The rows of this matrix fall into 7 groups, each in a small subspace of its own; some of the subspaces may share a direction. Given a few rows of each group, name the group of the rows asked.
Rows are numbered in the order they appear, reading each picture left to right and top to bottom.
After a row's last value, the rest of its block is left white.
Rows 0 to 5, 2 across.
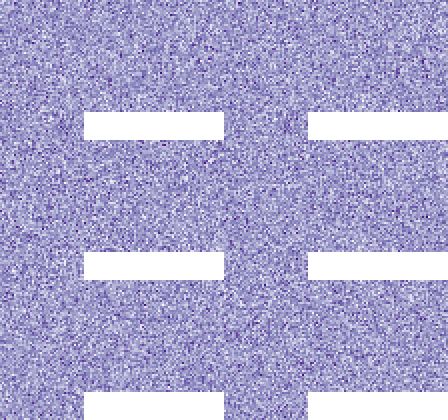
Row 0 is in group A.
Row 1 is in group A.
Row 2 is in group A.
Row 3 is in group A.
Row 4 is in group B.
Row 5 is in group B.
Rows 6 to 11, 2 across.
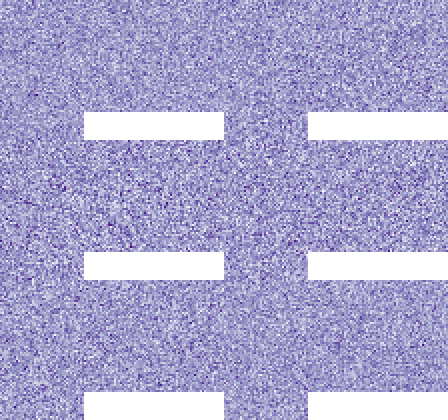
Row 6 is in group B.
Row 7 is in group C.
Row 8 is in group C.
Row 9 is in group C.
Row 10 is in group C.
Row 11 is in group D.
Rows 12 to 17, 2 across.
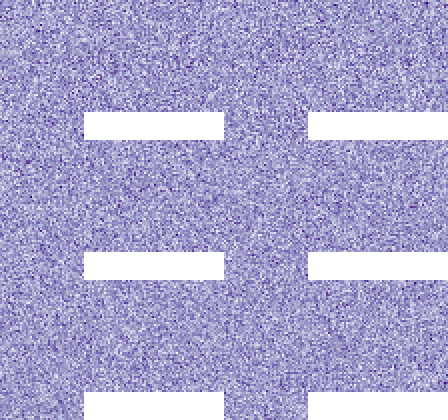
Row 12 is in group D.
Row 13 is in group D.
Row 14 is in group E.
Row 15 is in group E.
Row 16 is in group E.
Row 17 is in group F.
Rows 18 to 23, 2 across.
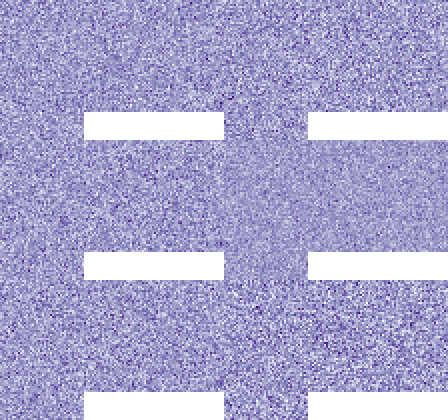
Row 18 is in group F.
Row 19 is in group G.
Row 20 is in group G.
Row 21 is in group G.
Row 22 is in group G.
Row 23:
B
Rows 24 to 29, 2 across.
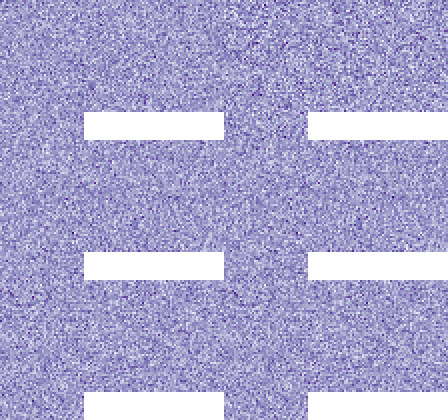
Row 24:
G
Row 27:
D
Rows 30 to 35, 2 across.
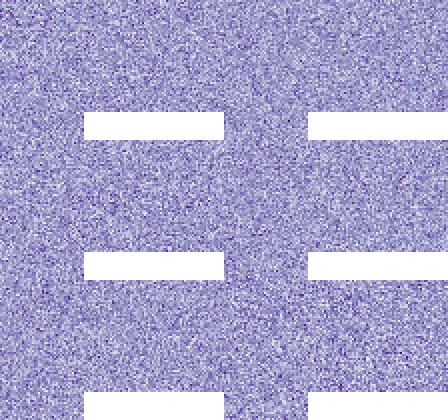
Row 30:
B
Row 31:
A
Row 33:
G
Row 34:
D
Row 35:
E
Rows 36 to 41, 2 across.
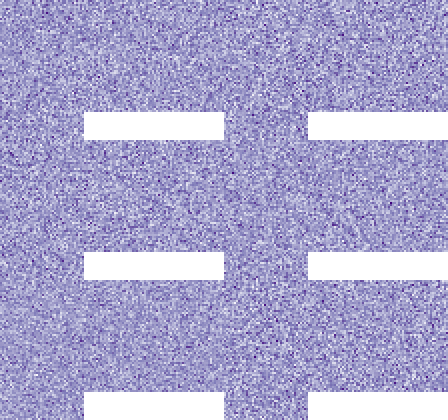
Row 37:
B
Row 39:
C
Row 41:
D
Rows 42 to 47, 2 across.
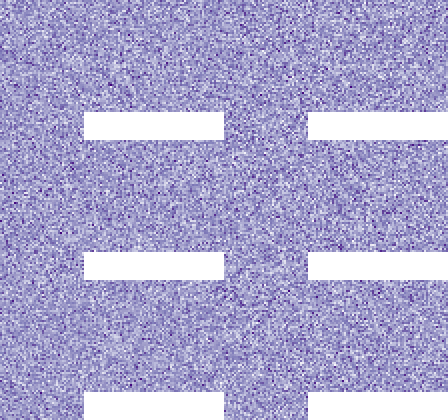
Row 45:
E
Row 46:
F
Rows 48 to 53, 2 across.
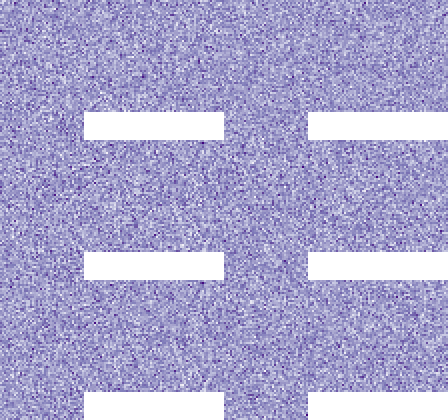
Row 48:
A
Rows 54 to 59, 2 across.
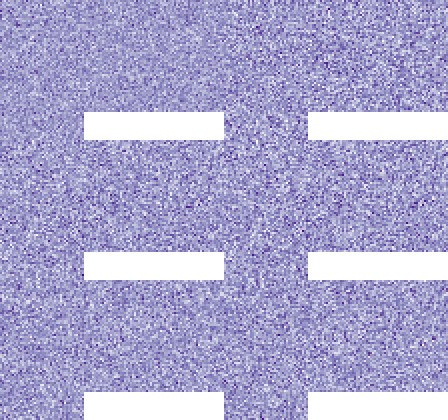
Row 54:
C
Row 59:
E
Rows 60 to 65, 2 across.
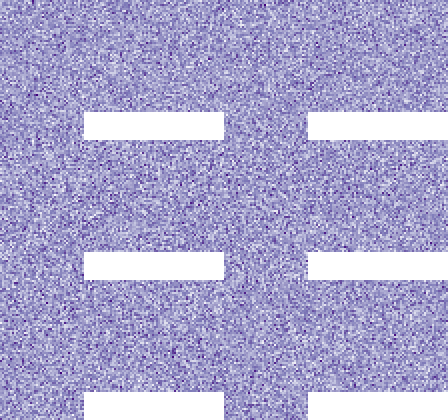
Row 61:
C
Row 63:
A
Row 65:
C
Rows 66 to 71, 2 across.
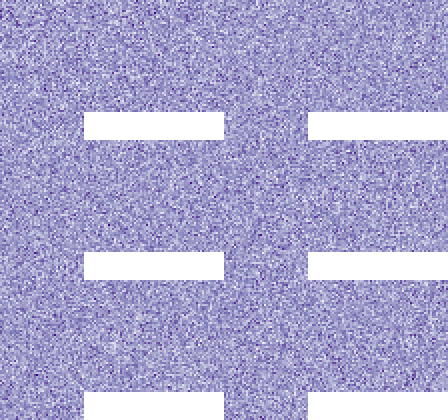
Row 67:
C
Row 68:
C
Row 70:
D
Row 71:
D
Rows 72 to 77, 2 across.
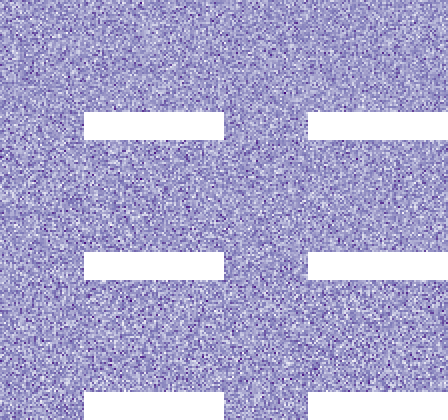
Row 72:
G
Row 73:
A
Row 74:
C
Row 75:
C
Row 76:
A
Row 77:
G
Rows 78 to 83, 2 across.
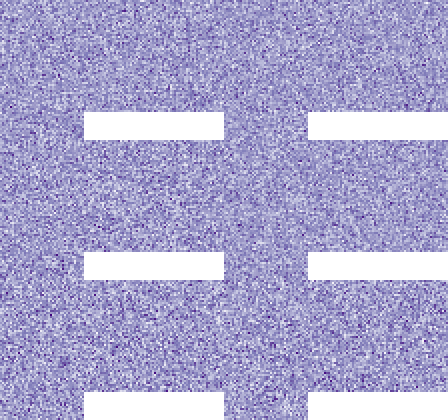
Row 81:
C
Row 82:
G
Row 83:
A
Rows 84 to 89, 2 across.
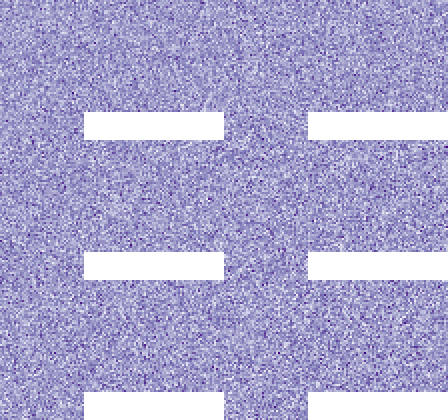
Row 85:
G
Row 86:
F
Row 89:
G
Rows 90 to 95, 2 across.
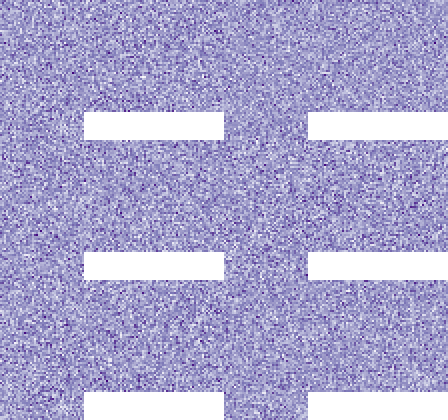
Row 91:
C
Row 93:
C
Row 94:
A
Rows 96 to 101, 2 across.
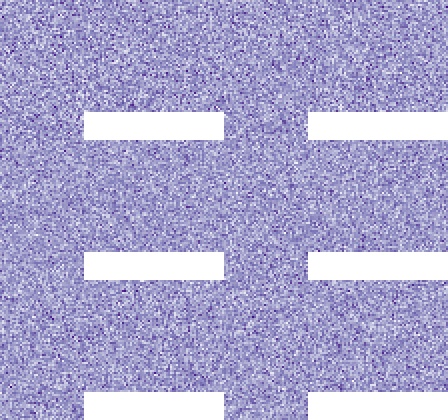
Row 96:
G
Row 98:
B
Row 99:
A
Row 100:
F
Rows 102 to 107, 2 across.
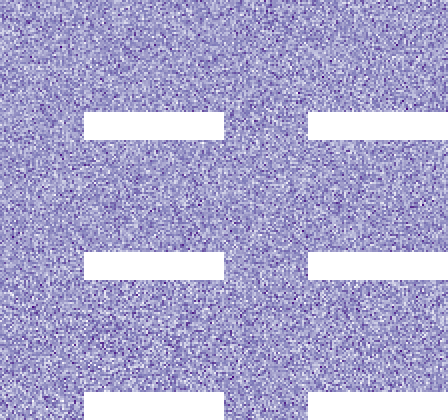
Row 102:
E
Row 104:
D
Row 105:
D
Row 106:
B
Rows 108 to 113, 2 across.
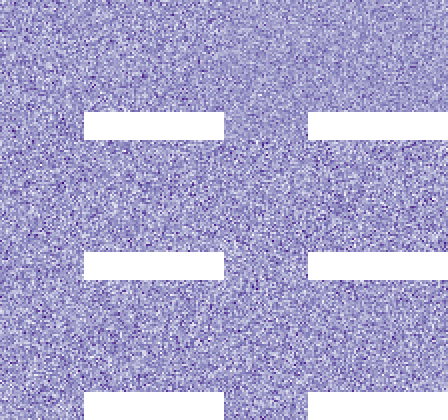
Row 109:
E
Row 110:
E
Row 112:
A
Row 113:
D
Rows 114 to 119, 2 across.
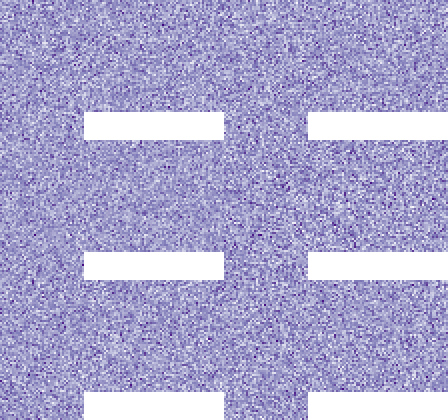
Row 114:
B
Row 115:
C
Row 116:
G
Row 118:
F
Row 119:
D
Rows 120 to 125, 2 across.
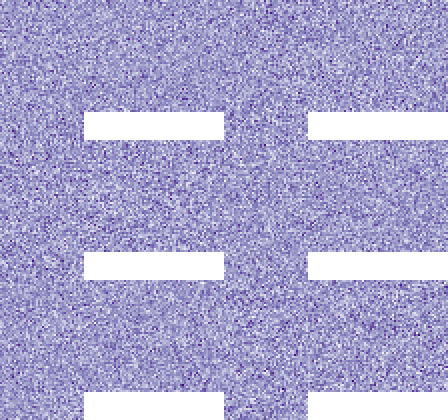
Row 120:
A
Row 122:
B
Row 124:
D
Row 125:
E
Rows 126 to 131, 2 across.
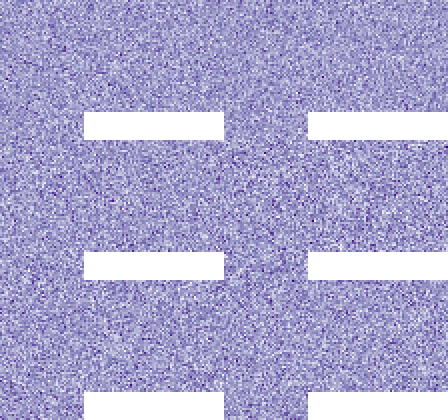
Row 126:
C
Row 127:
D
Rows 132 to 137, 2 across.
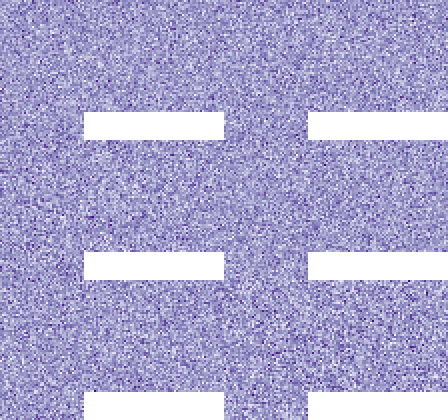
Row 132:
C
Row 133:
A
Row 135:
G
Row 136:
A
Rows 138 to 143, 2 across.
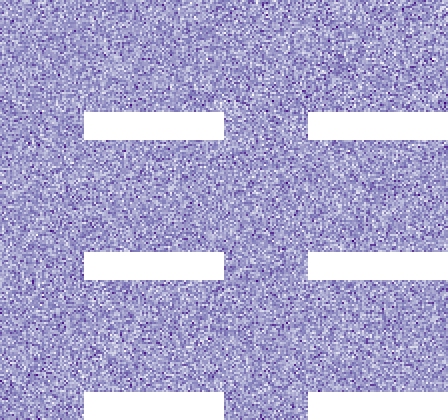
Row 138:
F
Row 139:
F
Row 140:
A
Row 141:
E
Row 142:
F
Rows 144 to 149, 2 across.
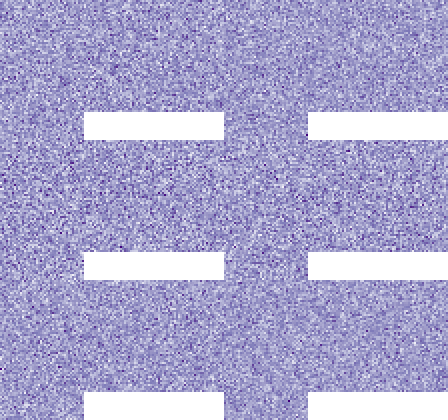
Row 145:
E
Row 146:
A
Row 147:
F
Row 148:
C
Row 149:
A
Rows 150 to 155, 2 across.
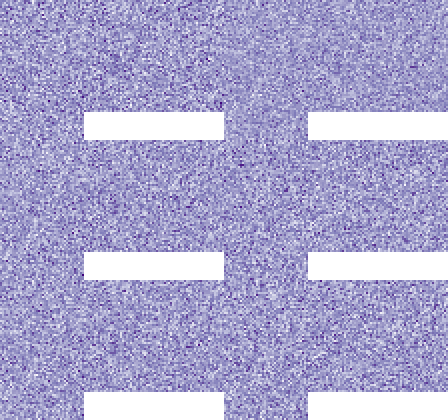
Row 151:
G
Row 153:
C
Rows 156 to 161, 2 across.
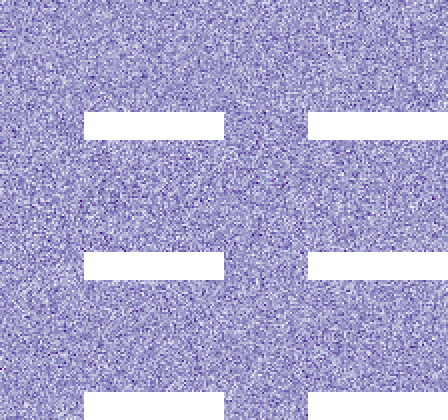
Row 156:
A
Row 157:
F
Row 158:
A
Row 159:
B
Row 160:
C
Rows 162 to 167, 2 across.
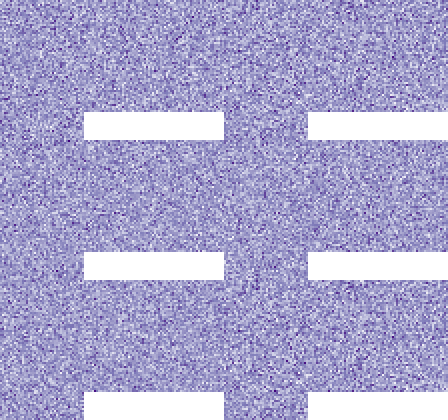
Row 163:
D
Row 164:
C
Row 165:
G
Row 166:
A
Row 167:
D
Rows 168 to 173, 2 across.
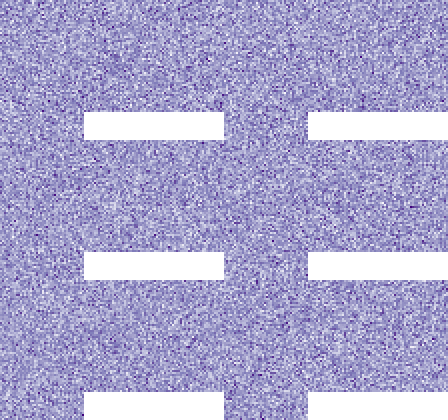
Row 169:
A
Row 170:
D
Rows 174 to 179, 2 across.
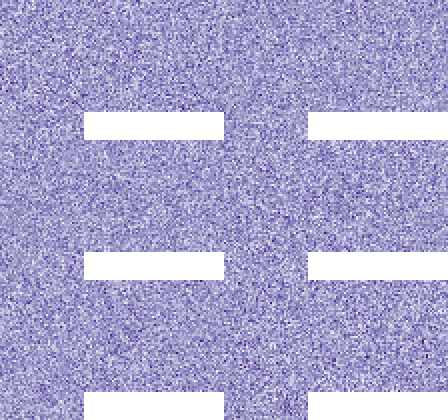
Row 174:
D
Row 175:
F
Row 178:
E
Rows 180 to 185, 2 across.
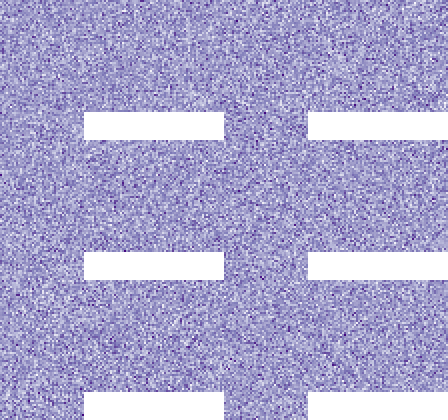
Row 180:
F
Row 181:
F
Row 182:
A
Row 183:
D
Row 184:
D
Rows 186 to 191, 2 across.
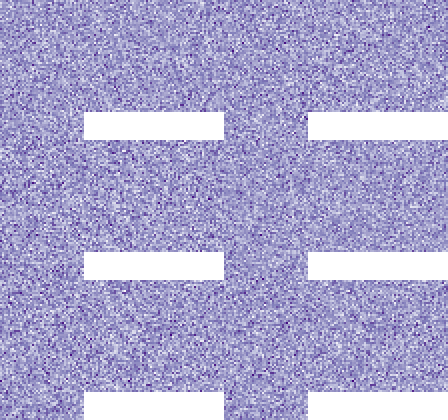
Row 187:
G
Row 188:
C
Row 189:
G
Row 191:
E
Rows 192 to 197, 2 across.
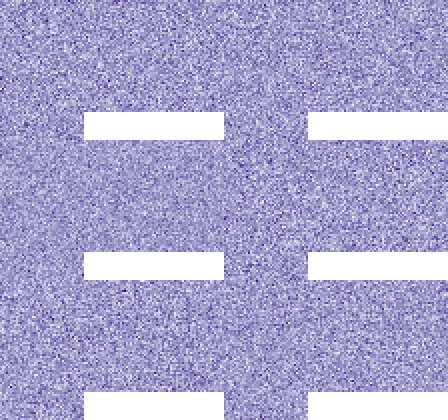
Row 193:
B
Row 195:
C
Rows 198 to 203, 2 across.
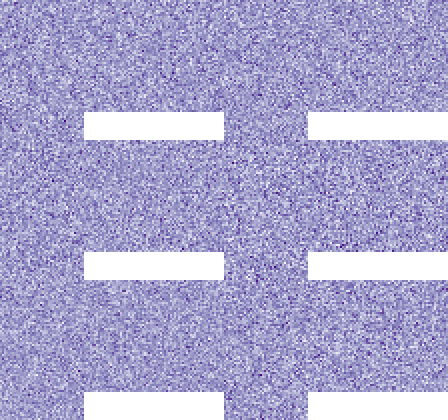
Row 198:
A
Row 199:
C
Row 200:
D
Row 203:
A
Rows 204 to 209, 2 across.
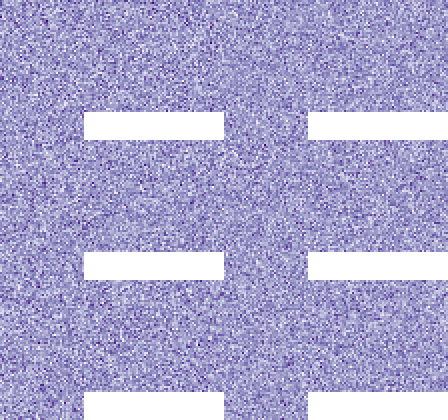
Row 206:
B
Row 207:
B
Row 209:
G
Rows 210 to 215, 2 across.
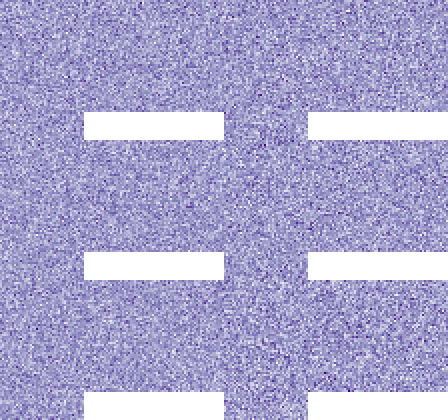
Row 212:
G
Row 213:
C
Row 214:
A
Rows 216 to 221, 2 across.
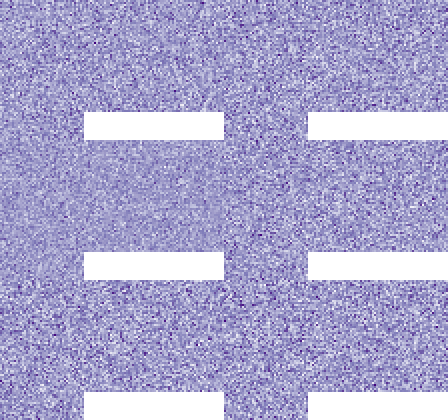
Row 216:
D
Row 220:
E
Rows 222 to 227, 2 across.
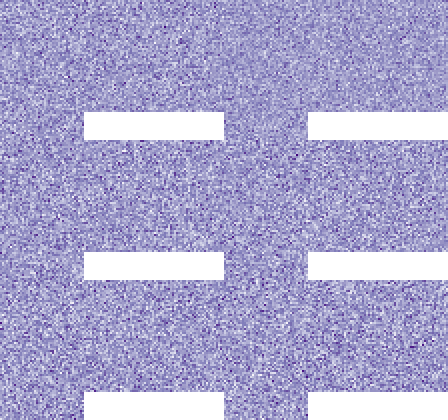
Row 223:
G
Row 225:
G
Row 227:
F
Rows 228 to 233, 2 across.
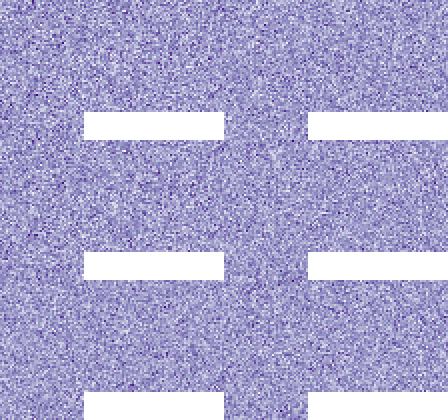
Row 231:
C
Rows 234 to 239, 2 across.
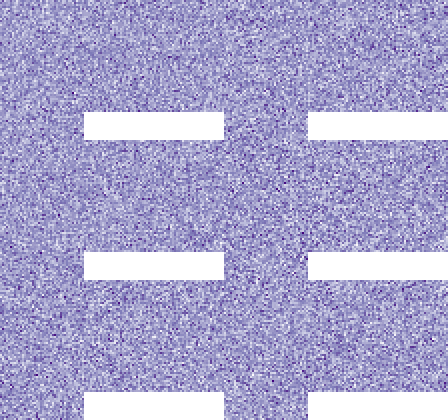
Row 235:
E
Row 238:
E
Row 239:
F
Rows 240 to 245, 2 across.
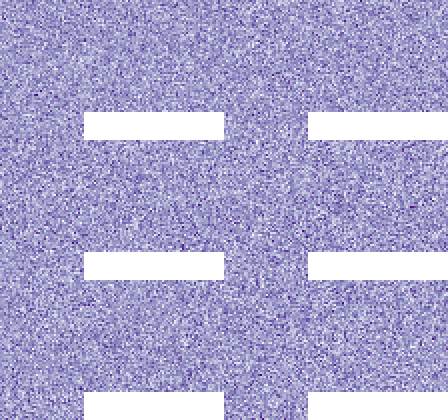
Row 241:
C
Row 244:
D
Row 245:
E
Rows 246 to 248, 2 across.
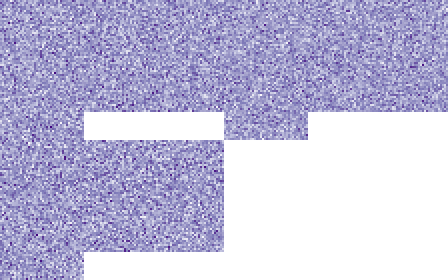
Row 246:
G
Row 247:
C
